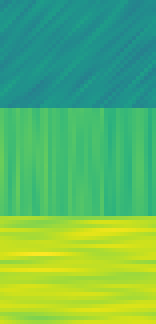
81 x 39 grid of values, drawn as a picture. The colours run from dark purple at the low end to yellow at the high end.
It is made of 3 by 1 panels. Panel 1,1: middling, slanting up to the right, faint in contrast. Panel 2,1: high, streaked downward, faint in contrast. Panel 3,1: very high, streaked across, faint in contrast.
